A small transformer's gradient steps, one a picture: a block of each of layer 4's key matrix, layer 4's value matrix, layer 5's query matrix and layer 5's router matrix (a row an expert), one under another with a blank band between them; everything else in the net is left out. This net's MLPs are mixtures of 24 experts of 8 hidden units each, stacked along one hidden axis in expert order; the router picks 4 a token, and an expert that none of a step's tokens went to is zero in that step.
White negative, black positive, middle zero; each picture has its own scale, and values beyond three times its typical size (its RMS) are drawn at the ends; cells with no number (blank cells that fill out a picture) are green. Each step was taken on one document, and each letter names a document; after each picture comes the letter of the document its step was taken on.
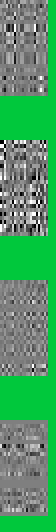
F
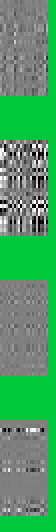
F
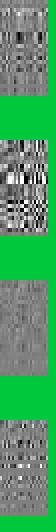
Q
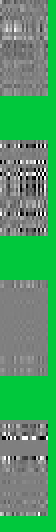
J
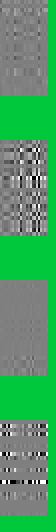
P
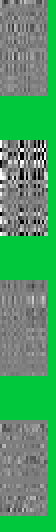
F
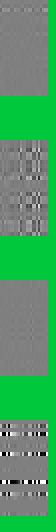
P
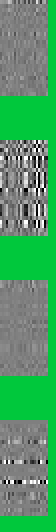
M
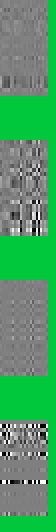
P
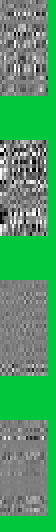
F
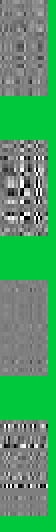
Q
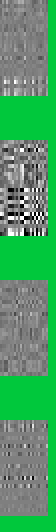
Q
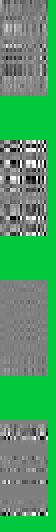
J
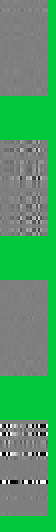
P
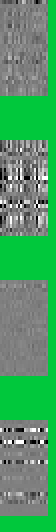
M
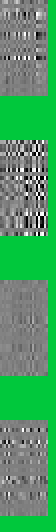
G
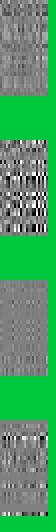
J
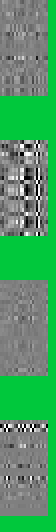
Q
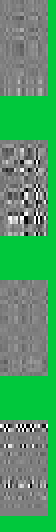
Q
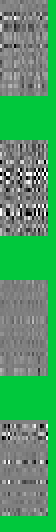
J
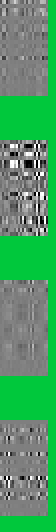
G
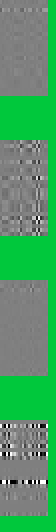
P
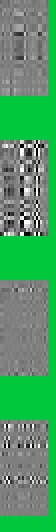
Q
